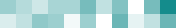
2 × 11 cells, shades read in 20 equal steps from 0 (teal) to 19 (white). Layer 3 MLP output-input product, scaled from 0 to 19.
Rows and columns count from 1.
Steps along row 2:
down down up up down up down up down down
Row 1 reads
11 13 15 12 12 8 14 9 19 8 0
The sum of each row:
121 144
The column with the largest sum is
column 9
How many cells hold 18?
1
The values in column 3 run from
10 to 15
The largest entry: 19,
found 2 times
